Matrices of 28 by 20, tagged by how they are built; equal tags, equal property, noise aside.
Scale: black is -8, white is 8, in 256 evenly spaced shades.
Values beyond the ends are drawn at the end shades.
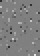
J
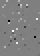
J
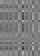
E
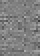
E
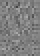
E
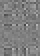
E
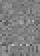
E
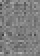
E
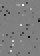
J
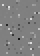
J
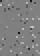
J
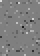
J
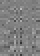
E
